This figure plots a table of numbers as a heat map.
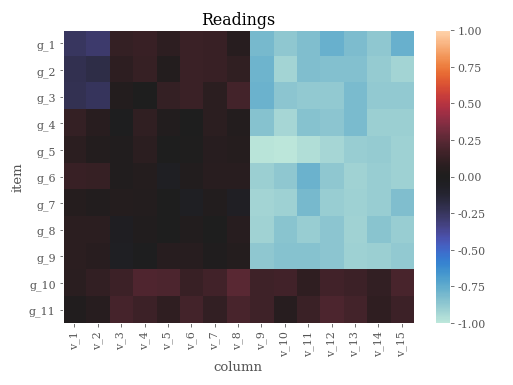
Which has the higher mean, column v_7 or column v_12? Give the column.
v_7
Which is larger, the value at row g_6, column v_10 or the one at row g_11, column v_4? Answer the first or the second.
the second
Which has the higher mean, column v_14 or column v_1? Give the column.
v_1
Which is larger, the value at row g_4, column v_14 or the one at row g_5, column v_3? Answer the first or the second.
the second
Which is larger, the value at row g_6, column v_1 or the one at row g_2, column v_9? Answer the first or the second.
the first
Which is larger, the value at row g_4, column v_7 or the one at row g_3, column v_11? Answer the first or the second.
the first
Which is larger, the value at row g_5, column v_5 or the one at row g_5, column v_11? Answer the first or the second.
the first
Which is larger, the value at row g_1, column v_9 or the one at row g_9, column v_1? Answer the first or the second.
the second
